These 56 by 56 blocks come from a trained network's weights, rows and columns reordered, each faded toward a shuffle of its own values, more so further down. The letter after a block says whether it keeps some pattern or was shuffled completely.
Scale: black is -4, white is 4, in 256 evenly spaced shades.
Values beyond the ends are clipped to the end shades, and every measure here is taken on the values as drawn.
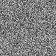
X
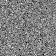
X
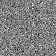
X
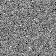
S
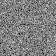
S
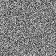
S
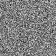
S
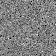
S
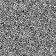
S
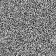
X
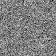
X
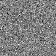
X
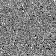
X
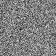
S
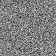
S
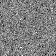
S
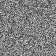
S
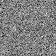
X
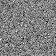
S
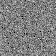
S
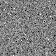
S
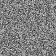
S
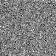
S
